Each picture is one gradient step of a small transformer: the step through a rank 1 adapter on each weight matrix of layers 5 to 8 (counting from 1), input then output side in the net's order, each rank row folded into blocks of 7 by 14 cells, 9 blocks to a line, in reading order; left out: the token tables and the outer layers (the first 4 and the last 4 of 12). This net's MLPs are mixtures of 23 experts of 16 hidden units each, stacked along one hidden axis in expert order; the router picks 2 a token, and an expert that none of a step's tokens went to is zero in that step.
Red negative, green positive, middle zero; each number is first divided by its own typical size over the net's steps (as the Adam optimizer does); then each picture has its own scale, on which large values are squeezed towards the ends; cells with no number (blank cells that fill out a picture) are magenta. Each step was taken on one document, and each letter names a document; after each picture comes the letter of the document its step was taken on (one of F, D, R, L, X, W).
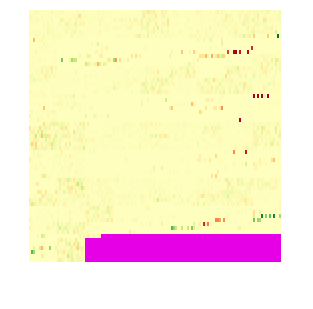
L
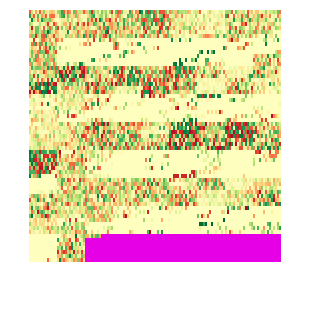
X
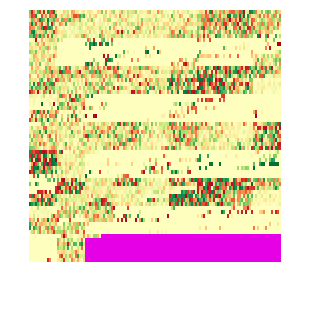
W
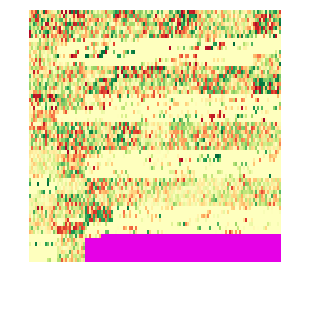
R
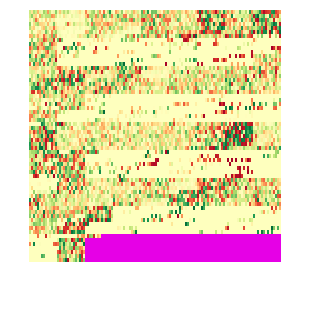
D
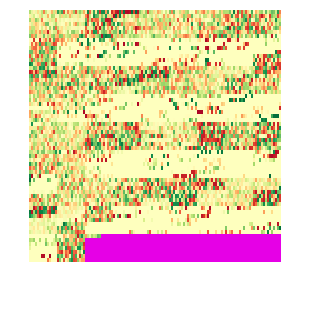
X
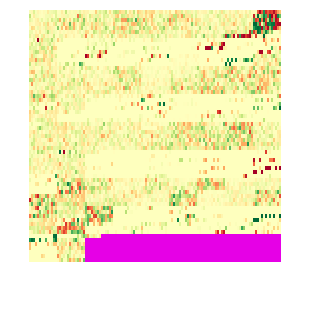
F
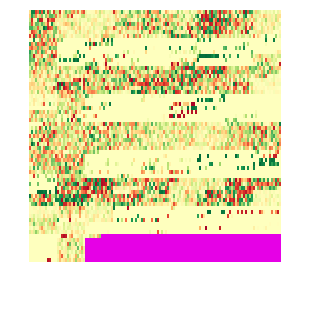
W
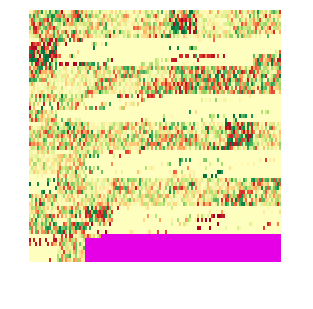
R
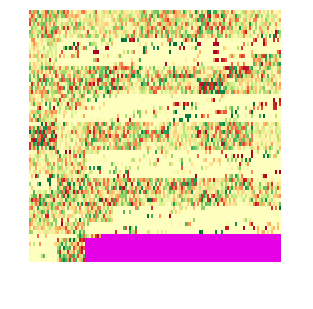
D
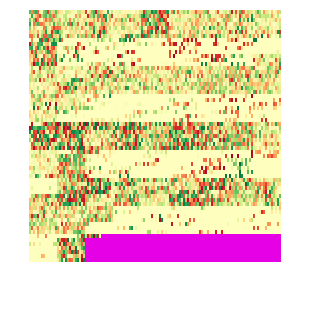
D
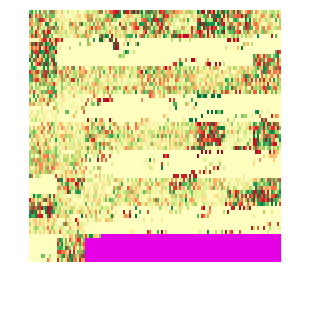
X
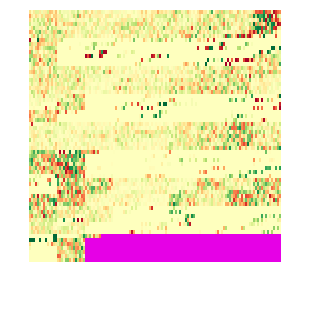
F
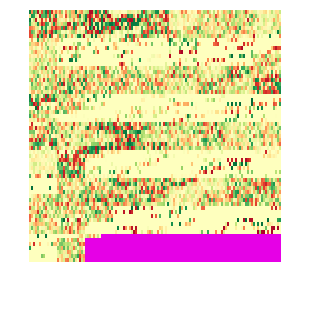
D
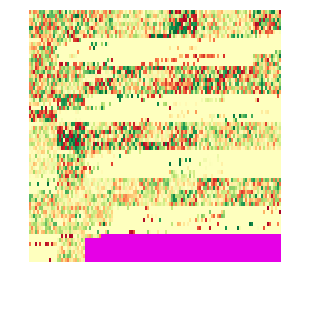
R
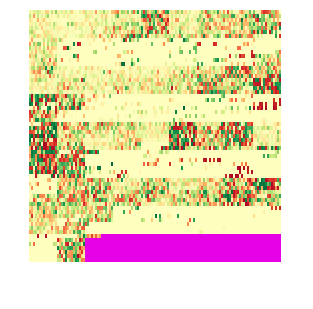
D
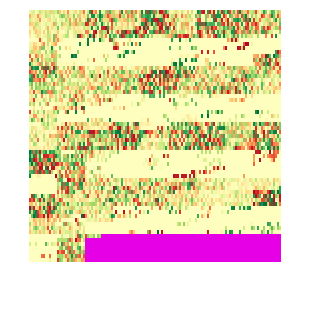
X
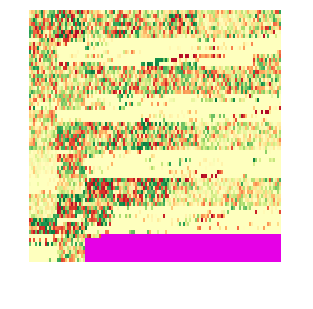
R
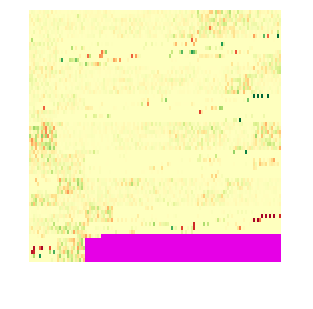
L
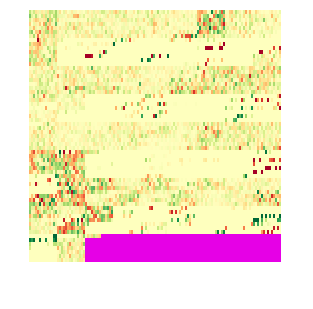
F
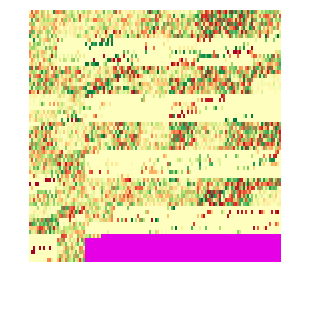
W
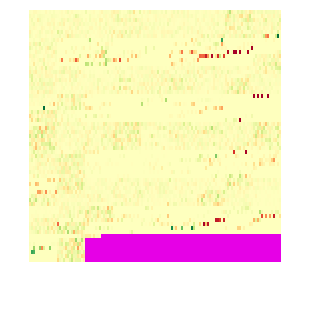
L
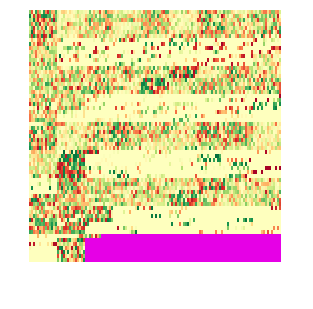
D
